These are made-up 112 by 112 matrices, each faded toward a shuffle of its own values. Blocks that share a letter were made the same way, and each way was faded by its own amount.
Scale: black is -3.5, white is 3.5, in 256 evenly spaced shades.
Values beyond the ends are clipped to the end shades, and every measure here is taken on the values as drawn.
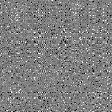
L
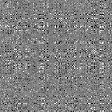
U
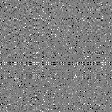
L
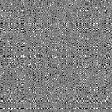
U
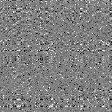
L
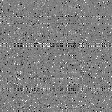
L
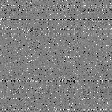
L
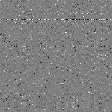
L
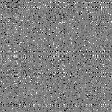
L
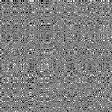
U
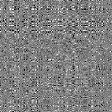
U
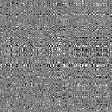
U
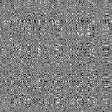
U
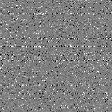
L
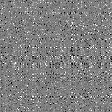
L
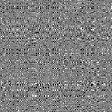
U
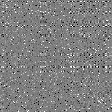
L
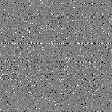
L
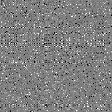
L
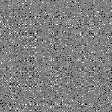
L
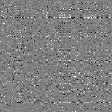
L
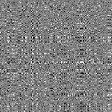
U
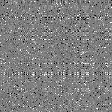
L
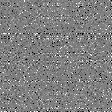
L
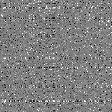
L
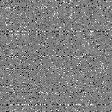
L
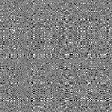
U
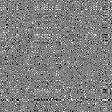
L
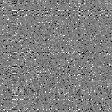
L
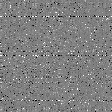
L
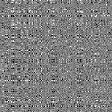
U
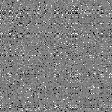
L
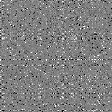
L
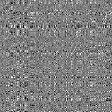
U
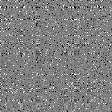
L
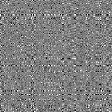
U
